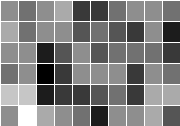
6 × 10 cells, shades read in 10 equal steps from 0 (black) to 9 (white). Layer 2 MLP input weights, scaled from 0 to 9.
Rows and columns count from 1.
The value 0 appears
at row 4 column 3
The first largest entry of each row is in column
4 1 1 2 1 2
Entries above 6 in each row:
0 0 0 0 2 1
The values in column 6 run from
1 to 5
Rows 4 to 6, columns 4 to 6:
2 5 5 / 2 2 3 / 5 4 1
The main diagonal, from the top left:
5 4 1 2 2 1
